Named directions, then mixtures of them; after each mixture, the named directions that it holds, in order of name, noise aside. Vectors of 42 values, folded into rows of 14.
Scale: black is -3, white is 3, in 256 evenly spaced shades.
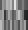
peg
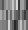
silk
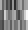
peg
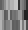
peg, silk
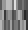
peg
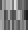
peg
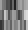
peg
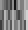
peg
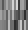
silk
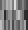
peg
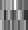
peg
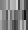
peg, silk
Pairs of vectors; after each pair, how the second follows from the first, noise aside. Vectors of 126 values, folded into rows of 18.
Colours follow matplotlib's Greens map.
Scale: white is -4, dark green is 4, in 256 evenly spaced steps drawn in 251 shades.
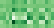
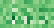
sign-scrambled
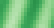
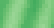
shrunk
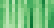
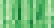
wrapped around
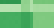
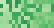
sign-scrambled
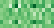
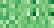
wrapped around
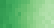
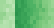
wrapped around
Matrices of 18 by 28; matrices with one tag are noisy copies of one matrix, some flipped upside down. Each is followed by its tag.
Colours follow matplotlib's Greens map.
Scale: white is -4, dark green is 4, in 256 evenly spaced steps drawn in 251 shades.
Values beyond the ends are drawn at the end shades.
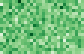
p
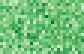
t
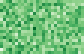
p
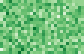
p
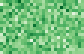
p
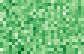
p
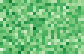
p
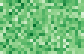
p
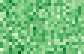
p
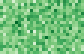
t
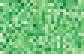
p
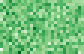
p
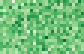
t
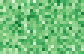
t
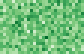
t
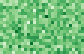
t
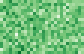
p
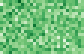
p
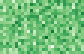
t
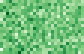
p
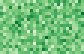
t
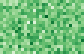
t
